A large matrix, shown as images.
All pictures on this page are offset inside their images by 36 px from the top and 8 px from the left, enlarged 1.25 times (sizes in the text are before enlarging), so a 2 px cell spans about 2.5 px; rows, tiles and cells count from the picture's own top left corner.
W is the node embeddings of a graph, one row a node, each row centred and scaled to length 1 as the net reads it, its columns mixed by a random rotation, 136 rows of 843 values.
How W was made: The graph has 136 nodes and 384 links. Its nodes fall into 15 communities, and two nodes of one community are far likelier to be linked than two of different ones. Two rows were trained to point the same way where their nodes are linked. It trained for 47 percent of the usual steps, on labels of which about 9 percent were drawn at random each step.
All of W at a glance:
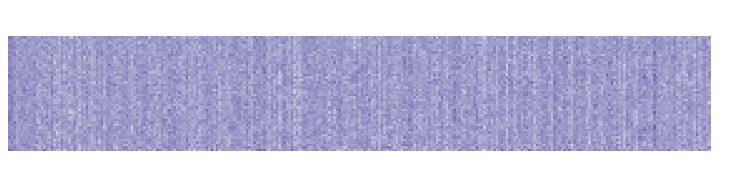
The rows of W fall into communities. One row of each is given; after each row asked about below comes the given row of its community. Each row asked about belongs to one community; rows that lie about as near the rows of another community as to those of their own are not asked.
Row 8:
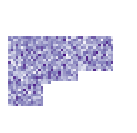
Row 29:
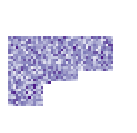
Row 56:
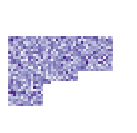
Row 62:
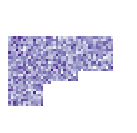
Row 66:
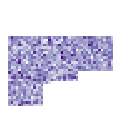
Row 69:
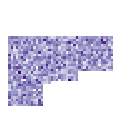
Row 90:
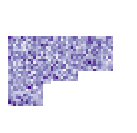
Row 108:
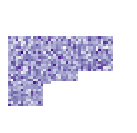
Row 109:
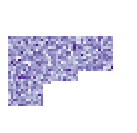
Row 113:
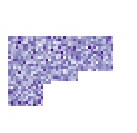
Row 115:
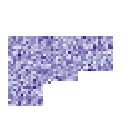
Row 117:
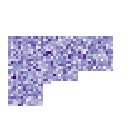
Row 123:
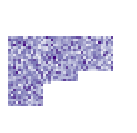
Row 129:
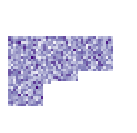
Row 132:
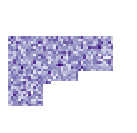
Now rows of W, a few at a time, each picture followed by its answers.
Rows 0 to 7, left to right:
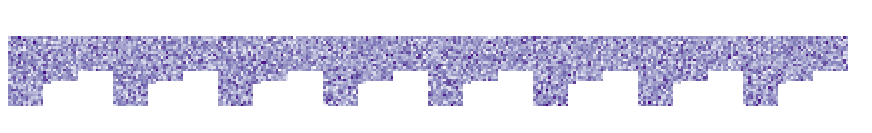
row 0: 62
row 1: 56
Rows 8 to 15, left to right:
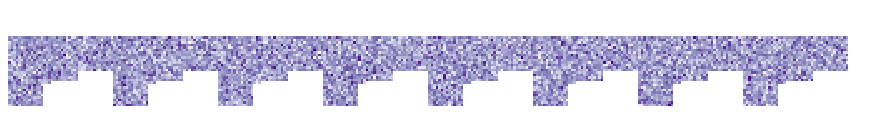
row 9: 113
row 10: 115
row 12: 62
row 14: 56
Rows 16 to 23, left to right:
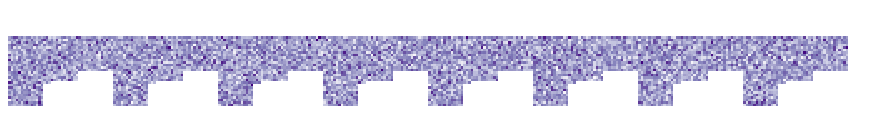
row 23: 108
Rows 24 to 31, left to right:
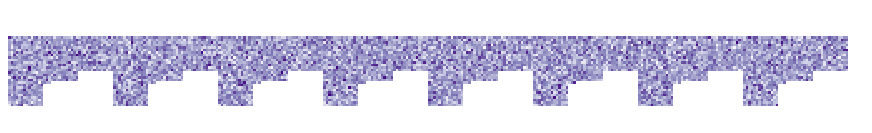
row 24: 117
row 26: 108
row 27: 132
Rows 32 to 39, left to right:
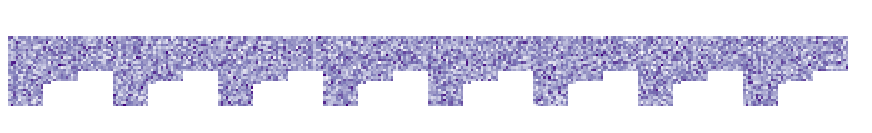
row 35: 129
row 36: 129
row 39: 129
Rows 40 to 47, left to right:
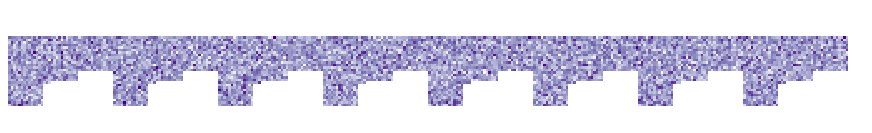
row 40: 108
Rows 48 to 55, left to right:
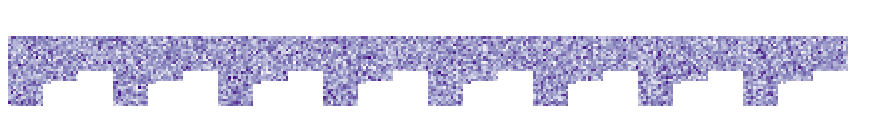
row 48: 108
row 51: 123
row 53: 109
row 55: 109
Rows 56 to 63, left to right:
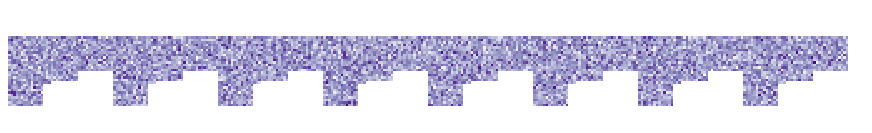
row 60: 109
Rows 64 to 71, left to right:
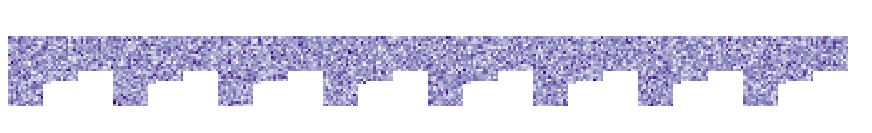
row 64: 109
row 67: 109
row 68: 113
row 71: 90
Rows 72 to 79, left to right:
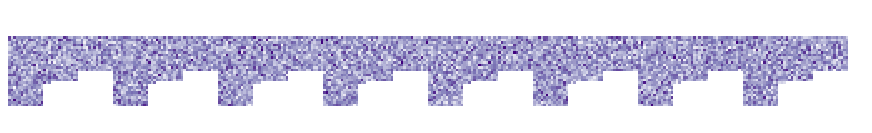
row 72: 113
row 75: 8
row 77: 115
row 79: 56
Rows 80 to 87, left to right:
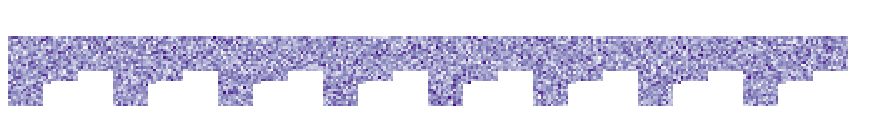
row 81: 29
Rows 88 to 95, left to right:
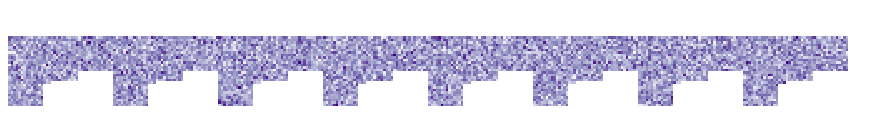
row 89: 123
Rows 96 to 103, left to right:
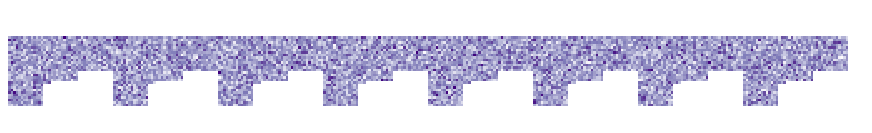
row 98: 90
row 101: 129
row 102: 132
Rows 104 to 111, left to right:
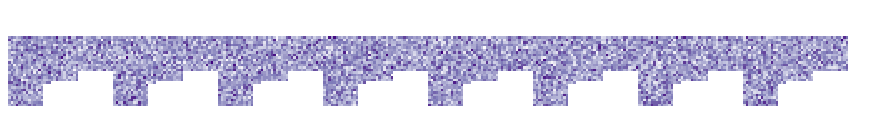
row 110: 8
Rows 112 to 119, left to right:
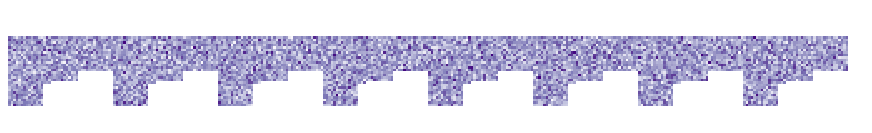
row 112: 8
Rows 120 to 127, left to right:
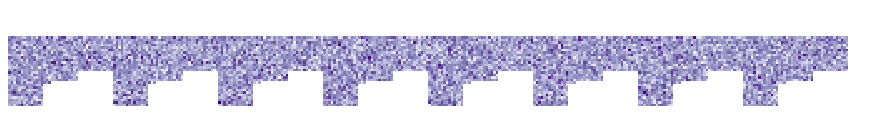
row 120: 129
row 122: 56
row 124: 108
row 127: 69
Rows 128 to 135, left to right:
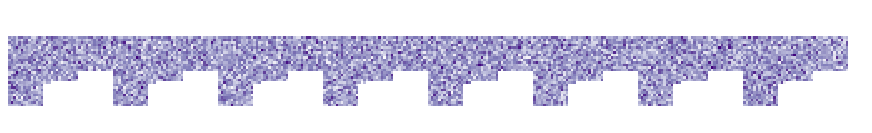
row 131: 115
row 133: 90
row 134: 132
